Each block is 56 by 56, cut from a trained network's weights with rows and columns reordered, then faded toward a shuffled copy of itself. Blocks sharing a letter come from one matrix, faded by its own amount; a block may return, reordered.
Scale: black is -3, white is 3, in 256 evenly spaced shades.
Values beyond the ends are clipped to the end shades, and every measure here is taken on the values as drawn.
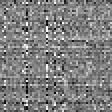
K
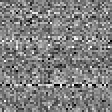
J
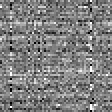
K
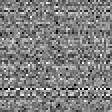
J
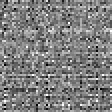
K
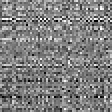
J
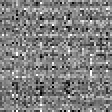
K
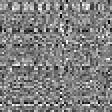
J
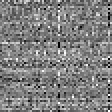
K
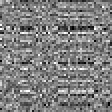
J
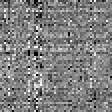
K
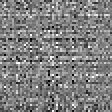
K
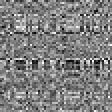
J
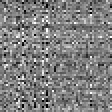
K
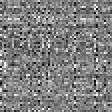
K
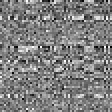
J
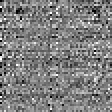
K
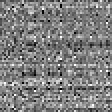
K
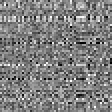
J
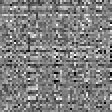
K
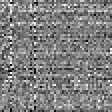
K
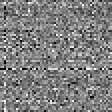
J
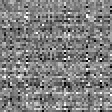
K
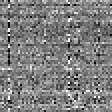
K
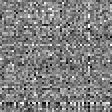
J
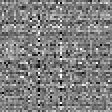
K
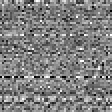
J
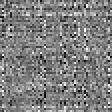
K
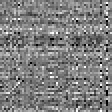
K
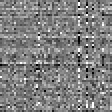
K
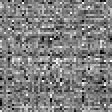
K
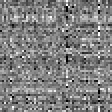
K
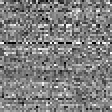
J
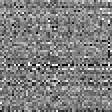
J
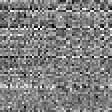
J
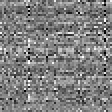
K
